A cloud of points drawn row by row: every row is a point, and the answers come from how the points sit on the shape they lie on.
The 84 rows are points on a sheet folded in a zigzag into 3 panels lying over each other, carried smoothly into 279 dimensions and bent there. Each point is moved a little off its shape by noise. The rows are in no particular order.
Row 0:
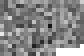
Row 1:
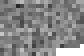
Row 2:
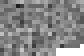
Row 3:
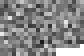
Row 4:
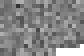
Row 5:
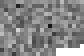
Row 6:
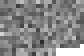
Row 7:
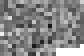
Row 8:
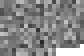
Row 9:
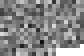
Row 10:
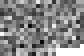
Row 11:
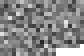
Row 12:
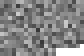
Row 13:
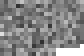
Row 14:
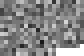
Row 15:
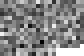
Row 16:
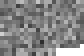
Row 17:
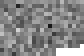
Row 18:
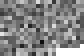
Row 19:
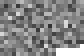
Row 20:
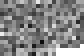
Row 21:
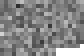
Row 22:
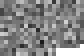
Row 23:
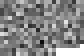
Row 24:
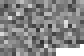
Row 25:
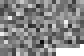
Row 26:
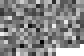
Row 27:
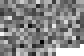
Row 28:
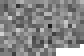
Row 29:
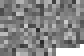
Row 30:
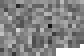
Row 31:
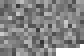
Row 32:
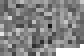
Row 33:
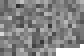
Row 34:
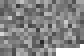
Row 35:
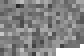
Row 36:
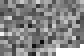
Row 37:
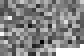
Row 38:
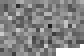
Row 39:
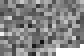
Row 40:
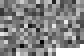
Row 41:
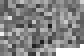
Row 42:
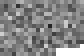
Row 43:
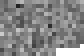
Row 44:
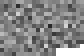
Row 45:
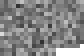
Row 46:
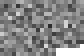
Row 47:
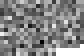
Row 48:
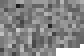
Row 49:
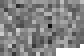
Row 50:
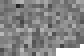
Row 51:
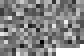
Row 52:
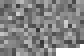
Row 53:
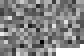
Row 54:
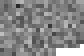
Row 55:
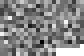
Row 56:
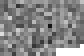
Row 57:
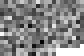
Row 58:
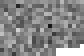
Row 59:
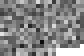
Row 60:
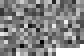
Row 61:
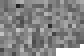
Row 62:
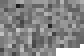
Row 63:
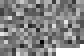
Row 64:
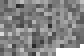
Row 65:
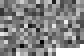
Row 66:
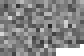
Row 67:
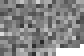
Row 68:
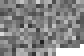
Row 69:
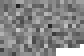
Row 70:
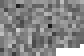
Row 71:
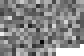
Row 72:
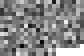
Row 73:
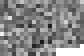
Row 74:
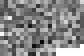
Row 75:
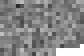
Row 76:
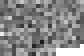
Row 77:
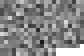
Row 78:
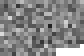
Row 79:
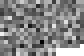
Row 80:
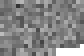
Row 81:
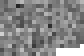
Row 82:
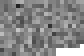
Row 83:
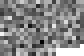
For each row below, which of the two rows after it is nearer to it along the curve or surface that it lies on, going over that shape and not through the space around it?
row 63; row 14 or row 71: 71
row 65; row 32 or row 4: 4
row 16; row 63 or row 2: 2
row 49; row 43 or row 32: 32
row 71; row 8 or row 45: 45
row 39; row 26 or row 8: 26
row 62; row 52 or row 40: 52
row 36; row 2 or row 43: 43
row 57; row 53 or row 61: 53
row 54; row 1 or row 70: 70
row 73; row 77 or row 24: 24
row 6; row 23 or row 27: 27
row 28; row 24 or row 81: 24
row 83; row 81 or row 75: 81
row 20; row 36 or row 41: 36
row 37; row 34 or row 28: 28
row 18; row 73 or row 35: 35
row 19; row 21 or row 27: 21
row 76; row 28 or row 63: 63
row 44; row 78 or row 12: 78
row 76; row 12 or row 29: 12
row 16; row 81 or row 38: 81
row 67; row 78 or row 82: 82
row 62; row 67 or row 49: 49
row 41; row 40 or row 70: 70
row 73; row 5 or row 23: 5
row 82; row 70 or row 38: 70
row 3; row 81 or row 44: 44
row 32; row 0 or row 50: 0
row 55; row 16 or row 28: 28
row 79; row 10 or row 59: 10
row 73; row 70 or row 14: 70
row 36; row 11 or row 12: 12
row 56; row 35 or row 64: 64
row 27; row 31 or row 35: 31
